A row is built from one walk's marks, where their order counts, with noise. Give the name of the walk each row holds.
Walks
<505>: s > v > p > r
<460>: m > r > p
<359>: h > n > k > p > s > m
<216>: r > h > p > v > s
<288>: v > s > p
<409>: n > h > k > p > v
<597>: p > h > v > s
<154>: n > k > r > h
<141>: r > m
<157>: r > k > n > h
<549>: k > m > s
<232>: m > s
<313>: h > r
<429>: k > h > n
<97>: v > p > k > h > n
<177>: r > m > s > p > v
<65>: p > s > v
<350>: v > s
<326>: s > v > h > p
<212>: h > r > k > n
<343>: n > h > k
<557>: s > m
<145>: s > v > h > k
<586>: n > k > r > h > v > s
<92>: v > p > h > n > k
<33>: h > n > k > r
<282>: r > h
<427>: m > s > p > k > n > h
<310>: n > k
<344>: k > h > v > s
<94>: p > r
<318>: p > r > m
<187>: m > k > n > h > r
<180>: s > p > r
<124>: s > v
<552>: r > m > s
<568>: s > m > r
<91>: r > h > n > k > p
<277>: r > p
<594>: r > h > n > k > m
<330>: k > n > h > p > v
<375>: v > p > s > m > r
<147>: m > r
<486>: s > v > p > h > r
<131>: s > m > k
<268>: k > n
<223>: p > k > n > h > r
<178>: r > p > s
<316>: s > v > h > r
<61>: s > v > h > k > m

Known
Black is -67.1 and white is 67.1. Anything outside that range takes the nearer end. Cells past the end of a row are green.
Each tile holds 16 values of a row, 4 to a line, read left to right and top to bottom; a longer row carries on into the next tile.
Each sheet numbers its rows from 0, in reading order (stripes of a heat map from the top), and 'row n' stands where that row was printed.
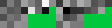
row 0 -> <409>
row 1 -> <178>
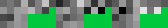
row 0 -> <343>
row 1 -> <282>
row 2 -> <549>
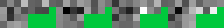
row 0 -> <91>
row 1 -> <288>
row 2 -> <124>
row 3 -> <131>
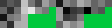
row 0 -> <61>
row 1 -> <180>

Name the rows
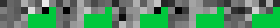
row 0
<330>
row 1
<359>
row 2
<212>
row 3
<552>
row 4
<597>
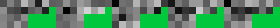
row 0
<326>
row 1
<232>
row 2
<33>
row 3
<177>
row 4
<505>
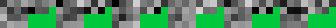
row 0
<277>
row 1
<486>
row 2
<187>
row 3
<310>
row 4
<313>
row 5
<216>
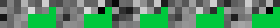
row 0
<145>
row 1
<97>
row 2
<586>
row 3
<92>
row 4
<154>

